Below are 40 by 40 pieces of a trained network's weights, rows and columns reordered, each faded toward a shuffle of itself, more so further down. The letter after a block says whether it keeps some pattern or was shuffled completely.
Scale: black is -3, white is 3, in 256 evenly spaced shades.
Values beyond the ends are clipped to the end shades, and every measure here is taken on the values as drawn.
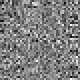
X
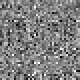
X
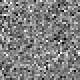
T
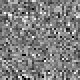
X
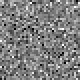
T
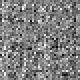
X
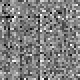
X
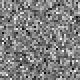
T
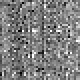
X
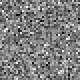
T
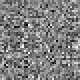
X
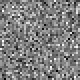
T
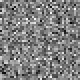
X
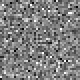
T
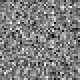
X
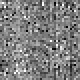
X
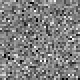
T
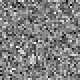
T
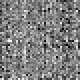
X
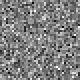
T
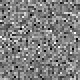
T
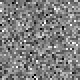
T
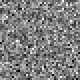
T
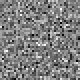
T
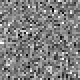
T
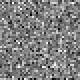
X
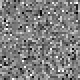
T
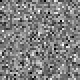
T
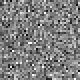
T
